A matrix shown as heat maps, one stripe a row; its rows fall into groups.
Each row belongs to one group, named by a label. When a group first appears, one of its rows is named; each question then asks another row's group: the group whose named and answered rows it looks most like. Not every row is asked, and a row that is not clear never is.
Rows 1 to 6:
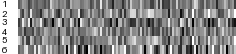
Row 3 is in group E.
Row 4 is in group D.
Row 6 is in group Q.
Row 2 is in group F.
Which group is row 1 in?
D
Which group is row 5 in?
F
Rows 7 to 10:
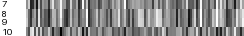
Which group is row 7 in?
F
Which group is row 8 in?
F
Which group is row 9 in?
F
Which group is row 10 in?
E
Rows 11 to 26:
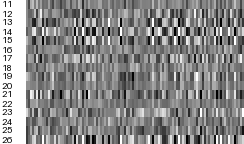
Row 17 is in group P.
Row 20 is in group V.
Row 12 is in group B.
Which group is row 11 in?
E
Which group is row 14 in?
Q
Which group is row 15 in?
V
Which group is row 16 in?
B
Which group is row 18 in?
B
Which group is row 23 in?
F
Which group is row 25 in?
E
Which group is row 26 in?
Q
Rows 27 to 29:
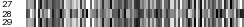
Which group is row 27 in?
P
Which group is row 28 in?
E
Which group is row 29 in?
P
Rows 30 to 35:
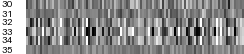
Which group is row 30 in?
B
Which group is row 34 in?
F
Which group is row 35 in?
P
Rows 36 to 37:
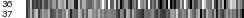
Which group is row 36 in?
D
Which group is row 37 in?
E
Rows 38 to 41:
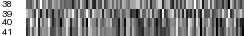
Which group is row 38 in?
B
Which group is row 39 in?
P
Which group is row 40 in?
E
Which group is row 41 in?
E
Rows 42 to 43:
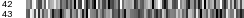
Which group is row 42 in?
Q
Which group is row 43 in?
E
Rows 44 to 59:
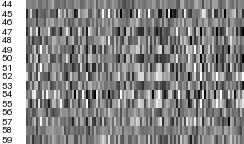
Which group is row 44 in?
V
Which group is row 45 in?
D
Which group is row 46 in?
B
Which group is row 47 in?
E
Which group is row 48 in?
D
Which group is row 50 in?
E
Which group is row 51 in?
B
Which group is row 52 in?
F
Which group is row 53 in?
E
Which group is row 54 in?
Q
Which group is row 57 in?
B
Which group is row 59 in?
D
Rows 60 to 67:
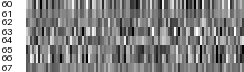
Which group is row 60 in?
P
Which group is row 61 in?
P
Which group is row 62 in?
D
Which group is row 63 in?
V
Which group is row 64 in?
F
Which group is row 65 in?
E
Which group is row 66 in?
E
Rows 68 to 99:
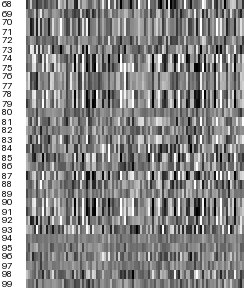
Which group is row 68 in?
D
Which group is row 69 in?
B
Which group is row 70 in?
F
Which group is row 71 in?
F
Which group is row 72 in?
D
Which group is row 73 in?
E
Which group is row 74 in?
Q
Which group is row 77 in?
F
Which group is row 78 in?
Q
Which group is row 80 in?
B
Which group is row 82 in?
P
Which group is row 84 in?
D
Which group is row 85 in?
V
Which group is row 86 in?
V
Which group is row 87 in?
Q
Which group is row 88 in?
B
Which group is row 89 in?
B
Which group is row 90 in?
Q
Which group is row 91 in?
Q
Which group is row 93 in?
P
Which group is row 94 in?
D
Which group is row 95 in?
E
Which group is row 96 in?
D
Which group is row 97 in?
P
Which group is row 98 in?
V
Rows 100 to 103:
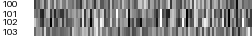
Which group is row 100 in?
B
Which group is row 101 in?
V
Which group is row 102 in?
V
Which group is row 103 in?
P
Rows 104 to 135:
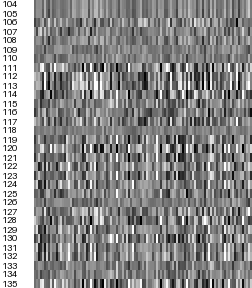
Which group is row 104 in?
P
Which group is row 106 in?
B
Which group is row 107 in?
E
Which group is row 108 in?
P
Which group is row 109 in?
B
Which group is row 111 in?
Q
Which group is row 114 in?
V
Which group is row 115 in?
D
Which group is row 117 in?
P
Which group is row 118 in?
V
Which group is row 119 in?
D
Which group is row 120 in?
Q
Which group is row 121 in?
D
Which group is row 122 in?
F
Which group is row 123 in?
D
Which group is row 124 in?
F
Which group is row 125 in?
V
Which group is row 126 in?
B
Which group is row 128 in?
V
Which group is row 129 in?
F
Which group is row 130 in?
D
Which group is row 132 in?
F
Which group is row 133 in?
D
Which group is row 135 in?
Q
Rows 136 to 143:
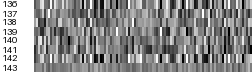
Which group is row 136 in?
Q
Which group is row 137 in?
B
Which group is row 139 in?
V
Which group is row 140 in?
E
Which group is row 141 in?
E
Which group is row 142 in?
Q
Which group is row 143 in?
P
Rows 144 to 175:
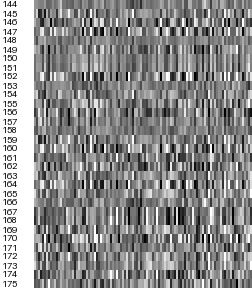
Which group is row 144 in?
V
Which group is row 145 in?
F
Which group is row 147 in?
Q
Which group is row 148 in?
E
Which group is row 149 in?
P
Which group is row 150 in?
P
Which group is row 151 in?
P
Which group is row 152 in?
Q
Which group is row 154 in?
F
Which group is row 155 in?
P
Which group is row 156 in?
E
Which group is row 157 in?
E
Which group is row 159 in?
F
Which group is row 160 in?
Q
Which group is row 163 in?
F
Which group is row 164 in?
Q
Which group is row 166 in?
V
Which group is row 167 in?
D
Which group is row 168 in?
D
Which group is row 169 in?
F
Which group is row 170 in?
P
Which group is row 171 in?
E
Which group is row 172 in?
F
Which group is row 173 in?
F
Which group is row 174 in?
D
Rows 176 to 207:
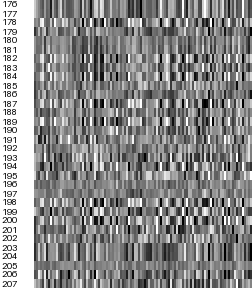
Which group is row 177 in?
V
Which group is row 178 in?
Q
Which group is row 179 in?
E
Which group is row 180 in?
B
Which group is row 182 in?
Q
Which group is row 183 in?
B
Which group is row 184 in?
Q
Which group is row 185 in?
B
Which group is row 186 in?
E
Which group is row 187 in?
Q
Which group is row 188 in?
D
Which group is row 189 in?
Q
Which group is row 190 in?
D
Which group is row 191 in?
F
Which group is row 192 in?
P
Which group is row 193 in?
P
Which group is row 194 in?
V
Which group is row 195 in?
F
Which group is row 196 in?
D
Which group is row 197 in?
V
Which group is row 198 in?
Q
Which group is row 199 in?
V
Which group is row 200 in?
Q
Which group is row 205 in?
D
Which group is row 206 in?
E
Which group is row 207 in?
P
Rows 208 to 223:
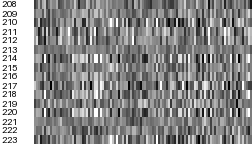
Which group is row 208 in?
E
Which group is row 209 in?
P
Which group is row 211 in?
F
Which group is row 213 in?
D
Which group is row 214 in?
P
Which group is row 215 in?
D
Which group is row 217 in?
V
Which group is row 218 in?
P
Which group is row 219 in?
B
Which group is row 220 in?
P
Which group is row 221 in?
V
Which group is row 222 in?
B
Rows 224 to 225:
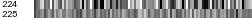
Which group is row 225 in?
B
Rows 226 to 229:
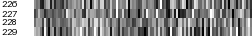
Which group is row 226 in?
V
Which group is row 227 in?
D
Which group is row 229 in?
P
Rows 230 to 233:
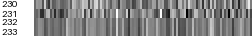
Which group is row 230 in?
P
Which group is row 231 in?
V
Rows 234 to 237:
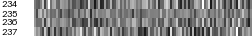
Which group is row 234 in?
B
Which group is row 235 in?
E
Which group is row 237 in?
P
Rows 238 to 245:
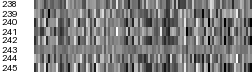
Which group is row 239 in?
P
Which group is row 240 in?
E
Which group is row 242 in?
E
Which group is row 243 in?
V
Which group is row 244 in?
P
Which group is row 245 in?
E
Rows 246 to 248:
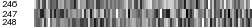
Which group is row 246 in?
F
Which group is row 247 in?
V
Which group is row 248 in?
B
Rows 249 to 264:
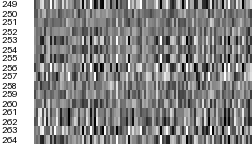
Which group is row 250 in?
E
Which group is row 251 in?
D
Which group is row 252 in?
B
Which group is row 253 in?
V
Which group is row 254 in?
B
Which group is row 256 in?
Q
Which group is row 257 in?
F
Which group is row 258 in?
D
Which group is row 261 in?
E
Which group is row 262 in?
E
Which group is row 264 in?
V
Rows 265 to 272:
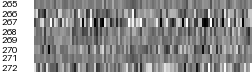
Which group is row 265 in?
V
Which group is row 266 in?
F
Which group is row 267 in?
Q
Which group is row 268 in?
B
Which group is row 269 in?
B
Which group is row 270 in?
P
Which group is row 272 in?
F
